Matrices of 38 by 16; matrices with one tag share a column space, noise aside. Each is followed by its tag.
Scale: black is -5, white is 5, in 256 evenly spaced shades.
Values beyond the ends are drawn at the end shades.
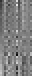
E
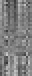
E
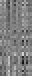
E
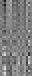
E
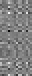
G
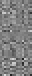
G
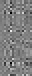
G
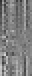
E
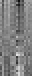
E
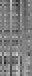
E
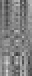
E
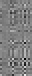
G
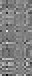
G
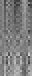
E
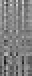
E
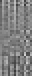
E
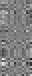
G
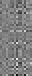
G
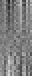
E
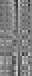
E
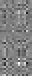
G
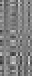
E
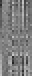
E
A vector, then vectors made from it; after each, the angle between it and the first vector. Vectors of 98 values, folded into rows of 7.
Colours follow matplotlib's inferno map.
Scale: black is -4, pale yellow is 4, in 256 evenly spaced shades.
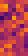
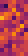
nearly opposite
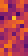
nearly parallel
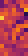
partly opposed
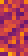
partly aligned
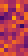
nearly parallel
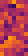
orthogonal
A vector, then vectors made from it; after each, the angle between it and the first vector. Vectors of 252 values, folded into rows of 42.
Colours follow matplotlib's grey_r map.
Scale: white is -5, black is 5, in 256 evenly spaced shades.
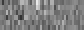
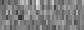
nearly parallel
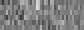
nearly parallel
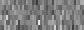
partly opposed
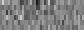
nearly opposite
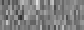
nearly parallel
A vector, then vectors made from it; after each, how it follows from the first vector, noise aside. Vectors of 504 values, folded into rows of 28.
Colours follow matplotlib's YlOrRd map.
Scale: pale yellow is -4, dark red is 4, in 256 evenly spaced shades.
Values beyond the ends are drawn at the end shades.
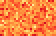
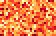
scaled up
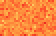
shrunk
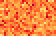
negated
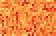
sign-scrambled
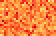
negated
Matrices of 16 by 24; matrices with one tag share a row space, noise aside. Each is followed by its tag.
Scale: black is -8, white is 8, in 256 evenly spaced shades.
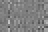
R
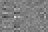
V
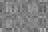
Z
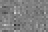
V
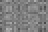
Z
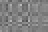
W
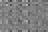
W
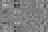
V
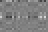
Z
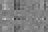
V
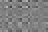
W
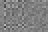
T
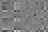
V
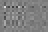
T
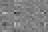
V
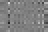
R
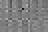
W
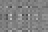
W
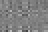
W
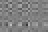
W
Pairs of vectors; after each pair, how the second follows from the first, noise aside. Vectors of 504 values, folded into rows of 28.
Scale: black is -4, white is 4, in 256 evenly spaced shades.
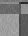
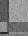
reversed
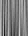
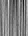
reversed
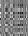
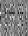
sign-scrambled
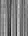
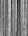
reversed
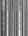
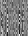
sign-scrambled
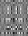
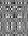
reversed
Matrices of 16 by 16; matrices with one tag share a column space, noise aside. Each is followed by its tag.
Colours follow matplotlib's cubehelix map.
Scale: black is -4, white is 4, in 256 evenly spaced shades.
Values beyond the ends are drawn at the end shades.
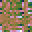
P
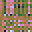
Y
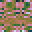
P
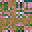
P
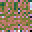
P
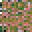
P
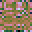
P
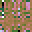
P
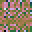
P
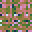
Y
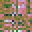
Y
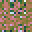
P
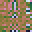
P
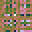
Y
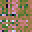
Y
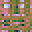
Y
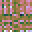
Y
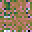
P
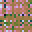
Y
